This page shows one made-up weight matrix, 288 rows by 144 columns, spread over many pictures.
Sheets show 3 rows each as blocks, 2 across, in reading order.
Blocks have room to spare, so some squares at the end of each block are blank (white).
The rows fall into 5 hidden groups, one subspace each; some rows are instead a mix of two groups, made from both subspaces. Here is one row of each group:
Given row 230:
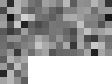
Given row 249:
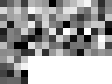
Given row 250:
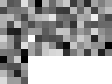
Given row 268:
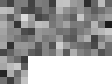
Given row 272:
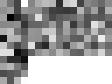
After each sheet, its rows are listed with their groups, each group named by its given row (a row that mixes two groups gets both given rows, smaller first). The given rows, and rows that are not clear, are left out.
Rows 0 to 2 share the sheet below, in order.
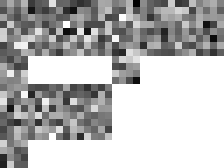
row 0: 249
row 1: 272
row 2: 272
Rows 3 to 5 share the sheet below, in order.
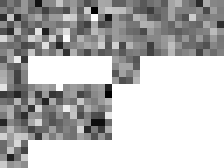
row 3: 250
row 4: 268
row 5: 249
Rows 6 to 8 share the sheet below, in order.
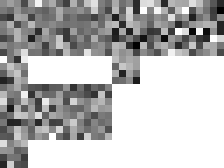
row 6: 250
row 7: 249
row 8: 272
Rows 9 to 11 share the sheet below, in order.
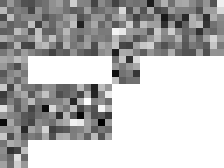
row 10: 230 and 249
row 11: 230
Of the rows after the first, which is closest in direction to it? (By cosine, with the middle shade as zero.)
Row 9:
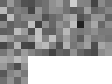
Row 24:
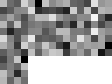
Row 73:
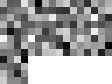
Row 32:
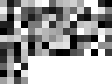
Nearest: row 32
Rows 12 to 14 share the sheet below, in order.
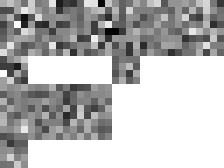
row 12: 268
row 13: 230
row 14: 249 and 250
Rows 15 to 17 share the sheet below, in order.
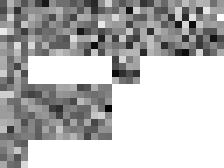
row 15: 230
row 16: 249
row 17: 268
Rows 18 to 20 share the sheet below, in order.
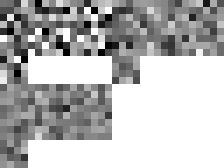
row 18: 250
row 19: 268
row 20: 249 and 268
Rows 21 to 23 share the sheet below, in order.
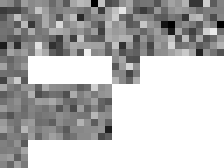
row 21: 268
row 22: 268
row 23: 250
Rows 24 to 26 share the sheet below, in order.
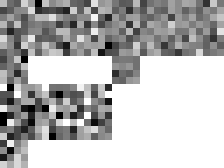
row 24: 250
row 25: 249 and 268
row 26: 230
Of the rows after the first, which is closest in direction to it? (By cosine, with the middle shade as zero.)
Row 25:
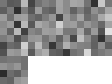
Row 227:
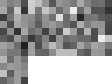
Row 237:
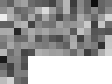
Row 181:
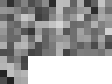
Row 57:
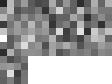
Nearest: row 181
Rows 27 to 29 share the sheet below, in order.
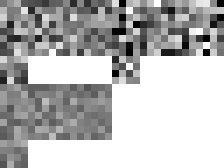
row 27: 272
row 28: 230
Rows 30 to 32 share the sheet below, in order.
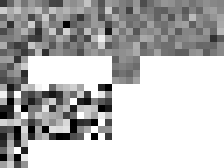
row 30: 249
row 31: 249
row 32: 230
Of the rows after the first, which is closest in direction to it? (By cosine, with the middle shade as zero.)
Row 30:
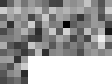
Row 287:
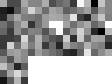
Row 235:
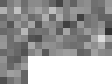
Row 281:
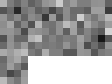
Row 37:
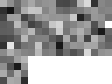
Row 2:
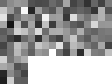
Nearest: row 235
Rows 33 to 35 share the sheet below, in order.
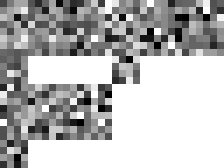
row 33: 249 and 268
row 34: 250
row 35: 230
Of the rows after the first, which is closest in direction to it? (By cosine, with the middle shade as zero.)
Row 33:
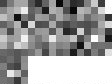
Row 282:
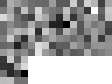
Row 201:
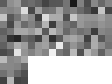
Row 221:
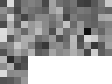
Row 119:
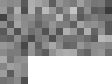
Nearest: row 221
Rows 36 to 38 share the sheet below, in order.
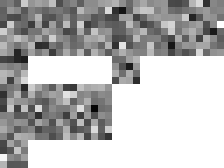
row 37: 268
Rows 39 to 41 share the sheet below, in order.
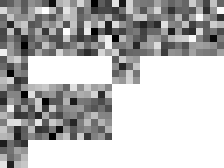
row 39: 249 and 250
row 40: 230
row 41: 272
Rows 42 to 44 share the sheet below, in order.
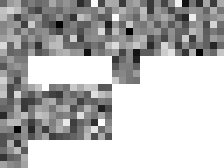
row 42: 268
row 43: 250 and 268
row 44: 230
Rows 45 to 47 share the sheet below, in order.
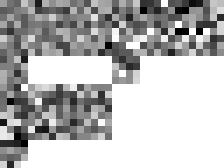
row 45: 250
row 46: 249
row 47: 272
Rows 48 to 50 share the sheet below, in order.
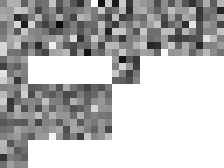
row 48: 268
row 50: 272
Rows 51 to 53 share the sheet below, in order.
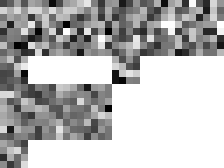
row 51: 249
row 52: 268
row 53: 268
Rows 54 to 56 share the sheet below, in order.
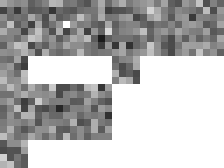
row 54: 249
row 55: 268
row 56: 268
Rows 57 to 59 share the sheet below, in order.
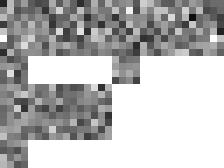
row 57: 230 and 249
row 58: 249
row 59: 268
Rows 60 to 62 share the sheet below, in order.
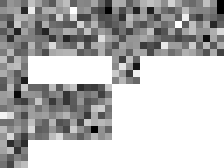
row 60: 230 and 249
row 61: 230 and 249
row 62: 230 and 272
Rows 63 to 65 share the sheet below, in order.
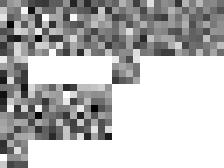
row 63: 272
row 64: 250
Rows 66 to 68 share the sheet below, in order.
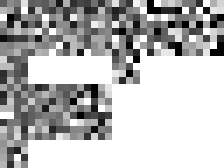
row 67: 250
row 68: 230
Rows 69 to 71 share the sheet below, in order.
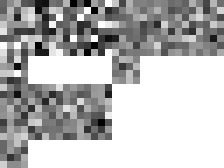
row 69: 230 and 268
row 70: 230
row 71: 249
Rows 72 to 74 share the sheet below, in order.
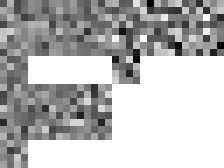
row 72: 230
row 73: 250
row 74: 230
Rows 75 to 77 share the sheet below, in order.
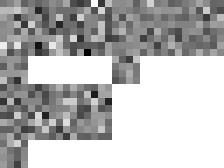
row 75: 268
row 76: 250
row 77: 250
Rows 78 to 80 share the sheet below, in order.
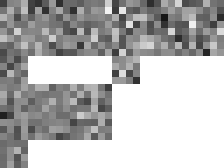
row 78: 249
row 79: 230
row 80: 230
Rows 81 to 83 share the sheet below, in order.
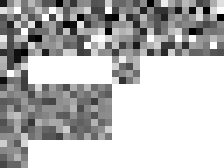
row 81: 249
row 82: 230 and 250
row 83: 250
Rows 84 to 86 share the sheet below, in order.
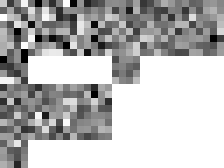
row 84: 250
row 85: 249
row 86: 250
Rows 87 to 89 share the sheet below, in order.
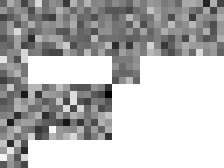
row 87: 250
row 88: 268
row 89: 230 and 249
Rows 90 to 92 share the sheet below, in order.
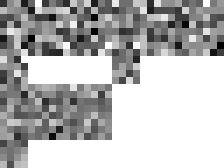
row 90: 250
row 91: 250
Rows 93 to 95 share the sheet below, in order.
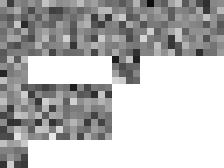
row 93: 230
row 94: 250
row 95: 272
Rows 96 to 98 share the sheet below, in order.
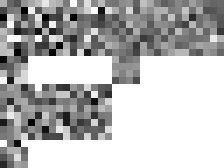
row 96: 272
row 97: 249
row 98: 250
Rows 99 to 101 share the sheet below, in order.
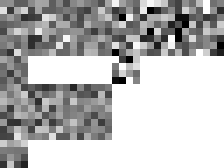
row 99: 230 and 272
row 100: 250
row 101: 272
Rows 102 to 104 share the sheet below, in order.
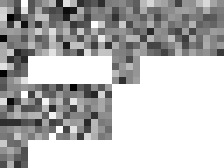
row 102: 272
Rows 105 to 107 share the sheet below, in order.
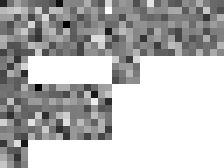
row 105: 249
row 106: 250
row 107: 250
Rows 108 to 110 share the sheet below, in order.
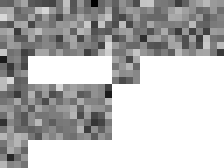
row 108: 250
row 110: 249
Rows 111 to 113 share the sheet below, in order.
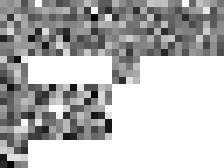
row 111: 250
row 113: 268
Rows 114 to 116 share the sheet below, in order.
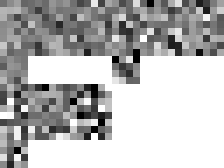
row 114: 268
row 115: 250
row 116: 230
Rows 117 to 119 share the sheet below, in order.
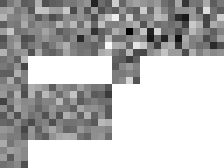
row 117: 250
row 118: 250
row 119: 249
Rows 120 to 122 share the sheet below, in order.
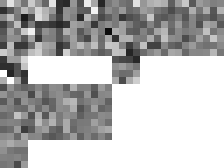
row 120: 268
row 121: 272
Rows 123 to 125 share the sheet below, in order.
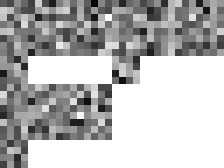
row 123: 250 and 268
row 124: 268
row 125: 230
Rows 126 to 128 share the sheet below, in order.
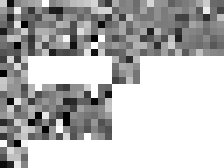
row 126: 230
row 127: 250
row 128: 250
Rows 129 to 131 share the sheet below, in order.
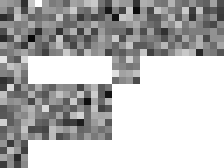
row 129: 249 and 250
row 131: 230
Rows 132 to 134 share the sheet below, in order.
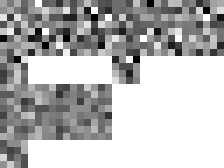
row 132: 250
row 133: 250
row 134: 268
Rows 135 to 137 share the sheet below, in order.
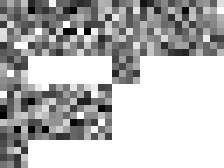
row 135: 249
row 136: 249
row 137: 230
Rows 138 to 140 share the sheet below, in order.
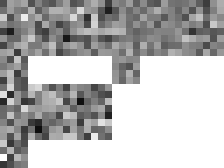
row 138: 230
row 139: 230
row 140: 230 and 249
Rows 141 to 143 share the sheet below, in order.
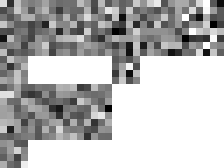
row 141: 230
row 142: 230
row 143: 268
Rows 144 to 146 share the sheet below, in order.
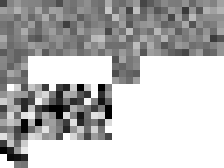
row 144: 249
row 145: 249
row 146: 268
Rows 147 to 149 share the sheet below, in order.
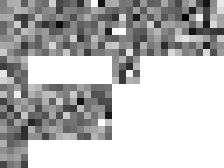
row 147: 268
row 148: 230
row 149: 249
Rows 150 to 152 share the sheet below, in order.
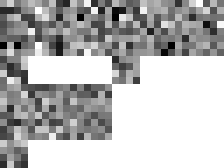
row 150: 268
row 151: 268 and 272
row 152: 272
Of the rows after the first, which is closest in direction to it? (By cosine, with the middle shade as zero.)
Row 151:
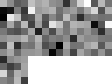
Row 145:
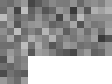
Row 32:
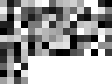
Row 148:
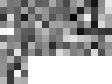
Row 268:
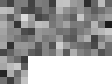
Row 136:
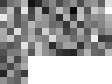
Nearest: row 148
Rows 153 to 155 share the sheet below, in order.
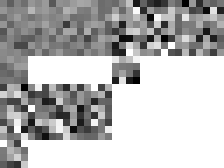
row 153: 249
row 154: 272
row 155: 250 and 268
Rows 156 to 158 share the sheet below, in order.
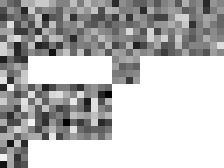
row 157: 250
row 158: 230
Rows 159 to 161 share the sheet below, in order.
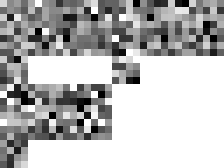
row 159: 250
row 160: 272
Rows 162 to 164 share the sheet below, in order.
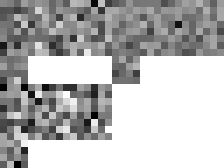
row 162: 268
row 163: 249
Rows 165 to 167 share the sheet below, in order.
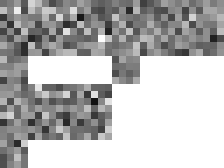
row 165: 249
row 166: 249
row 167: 250
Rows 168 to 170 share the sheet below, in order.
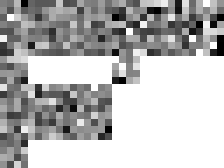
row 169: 250
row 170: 250
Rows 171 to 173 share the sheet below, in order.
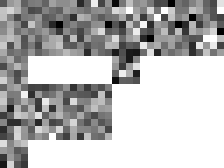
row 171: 268
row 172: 249
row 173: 272
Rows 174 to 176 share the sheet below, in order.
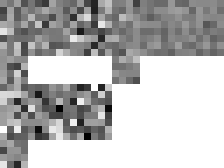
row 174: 230
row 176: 268
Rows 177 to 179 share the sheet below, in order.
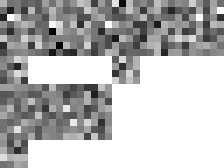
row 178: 230
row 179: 230 and 249
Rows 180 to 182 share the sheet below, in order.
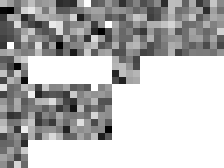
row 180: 268
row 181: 268
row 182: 250
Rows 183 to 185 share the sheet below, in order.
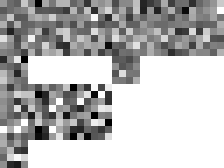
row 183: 250
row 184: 249
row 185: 268
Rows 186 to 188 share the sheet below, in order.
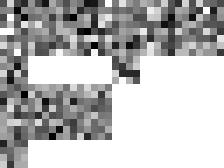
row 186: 230
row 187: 268
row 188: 272
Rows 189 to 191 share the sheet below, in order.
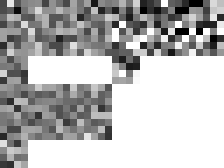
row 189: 230 and 268
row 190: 249
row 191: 250 and 268
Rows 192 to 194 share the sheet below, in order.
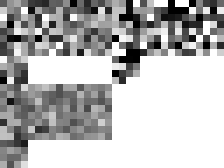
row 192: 272
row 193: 272
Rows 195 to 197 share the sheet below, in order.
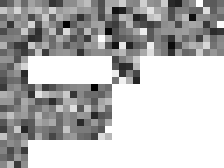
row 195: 249
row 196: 268
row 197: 250
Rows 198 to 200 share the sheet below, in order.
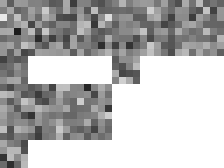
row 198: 250
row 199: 268
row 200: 268
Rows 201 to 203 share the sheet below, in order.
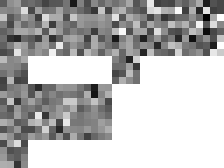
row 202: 250
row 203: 250
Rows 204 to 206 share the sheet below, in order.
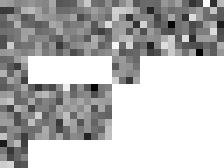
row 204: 268
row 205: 268
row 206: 250
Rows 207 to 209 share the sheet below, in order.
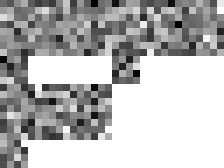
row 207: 250
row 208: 249
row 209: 250
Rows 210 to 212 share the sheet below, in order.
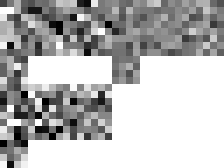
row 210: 268
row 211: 230
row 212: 272
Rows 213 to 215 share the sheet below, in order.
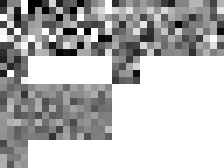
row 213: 249
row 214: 249
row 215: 272
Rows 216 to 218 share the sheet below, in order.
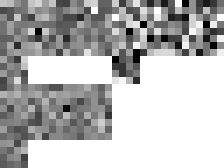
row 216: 250 and 268
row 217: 250
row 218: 249
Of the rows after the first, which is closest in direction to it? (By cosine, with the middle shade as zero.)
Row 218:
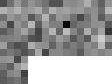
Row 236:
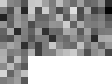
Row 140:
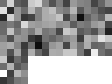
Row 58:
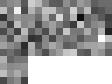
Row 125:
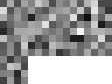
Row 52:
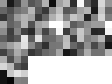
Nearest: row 58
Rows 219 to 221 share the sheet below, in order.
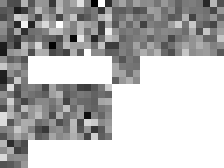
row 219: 268
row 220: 249 and 268
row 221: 230 and 249
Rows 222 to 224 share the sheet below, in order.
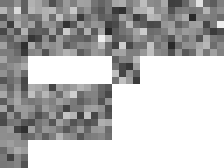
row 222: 249
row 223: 268
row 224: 249
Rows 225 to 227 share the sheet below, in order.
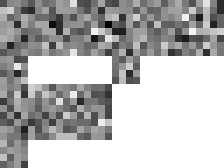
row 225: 268
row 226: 230
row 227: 249
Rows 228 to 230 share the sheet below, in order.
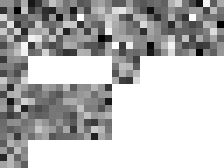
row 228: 249
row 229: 268
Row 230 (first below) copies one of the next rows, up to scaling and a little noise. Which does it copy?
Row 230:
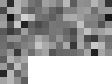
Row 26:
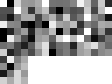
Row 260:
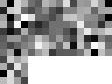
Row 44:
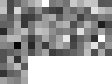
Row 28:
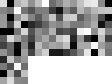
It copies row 260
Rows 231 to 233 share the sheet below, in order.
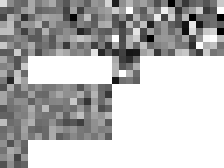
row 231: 230 and 250
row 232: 249
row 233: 230
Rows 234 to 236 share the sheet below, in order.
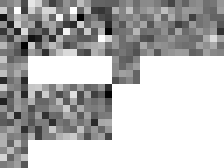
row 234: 249
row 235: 249
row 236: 249
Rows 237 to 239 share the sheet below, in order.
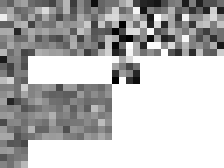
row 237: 250
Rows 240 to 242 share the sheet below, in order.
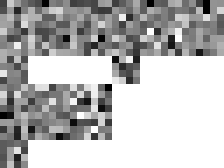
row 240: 230
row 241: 250
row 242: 230
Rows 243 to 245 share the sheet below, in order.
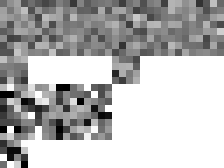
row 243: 272
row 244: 268
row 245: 268
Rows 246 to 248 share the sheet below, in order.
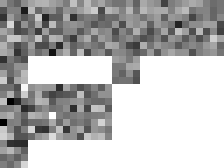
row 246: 272
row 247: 249
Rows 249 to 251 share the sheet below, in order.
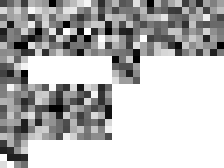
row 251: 268
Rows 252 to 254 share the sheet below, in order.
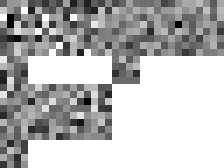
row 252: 272
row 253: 249
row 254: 230
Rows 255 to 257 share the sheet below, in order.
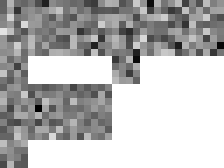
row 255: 230
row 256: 250
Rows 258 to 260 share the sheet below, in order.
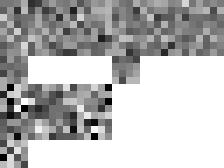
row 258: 249
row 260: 230
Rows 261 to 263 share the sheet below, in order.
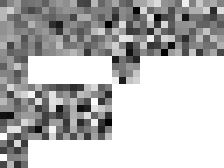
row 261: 268
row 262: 272
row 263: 230 and 268
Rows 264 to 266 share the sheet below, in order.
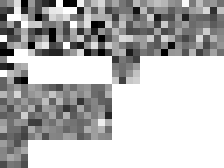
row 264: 272
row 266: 249
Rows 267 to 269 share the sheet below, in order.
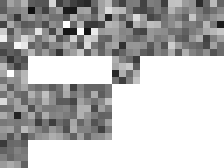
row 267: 249
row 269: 250
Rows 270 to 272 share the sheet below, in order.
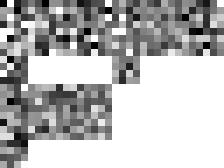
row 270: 230
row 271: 230
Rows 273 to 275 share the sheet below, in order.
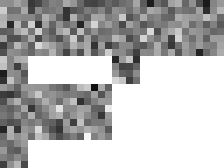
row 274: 250
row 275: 268
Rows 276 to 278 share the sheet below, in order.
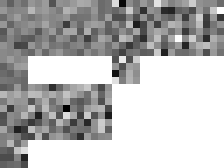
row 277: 230
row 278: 249
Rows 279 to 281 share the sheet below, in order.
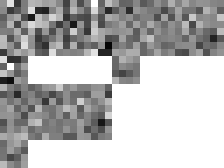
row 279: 230 and 250
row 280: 249
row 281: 249
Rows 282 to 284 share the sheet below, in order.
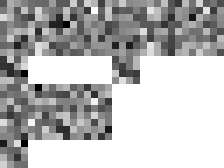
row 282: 249 and 268
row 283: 268
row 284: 250
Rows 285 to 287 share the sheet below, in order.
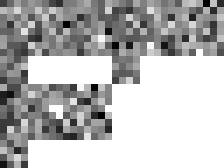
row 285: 249
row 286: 268
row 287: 268
